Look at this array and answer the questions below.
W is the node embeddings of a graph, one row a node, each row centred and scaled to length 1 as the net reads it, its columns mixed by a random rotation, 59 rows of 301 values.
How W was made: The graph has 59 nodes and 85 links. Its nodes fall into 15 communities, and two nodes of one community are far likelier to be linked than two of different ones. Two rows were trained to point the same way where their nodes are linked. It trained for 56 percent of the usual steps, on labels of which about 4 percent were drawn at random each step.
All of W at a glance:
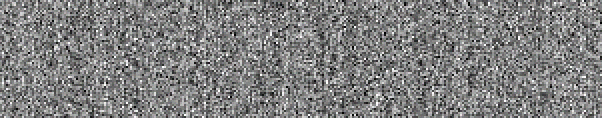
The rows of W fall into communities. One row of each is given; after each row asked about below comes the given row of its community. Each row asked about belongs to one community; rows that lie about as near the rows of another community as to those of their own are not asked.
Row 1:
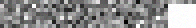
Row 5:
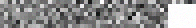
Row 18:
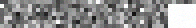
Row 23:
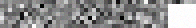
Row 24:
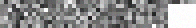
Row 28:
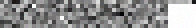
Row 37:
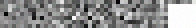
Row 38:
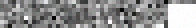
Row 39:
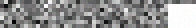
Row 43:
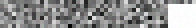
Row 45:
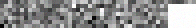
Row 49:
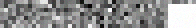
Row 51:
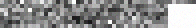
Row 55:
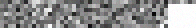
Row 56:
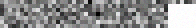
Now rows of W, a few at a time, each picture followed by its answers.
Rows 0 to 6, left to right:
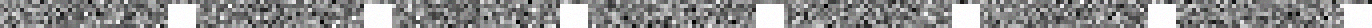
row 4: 23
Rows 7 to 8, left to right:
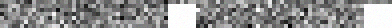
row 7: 56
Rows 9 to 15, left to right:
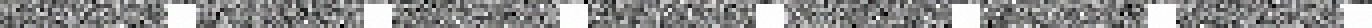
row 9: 55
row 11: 28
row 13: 43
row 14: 55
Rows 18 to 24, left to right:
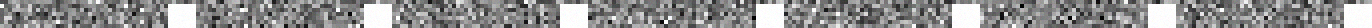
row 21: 56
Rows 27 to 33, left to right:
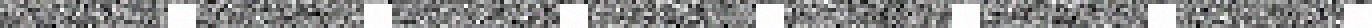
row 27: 37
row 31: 49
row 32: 18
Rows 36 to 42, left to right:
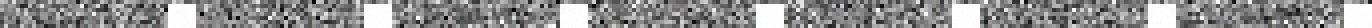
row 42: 38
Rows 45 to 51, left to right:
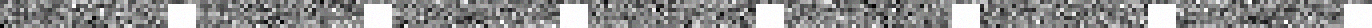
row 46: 1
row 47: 51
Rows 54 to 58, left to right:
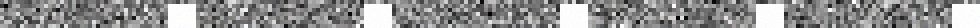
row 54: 39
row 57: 24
